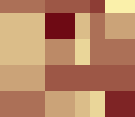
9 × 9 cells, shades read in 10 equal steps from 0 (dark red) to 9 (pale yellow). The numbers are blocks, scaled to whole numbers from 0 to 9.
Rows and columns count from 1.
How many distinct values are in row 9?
5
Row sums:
41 44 44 51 51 36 36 41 41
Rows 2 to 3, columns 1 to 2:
7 7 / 7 7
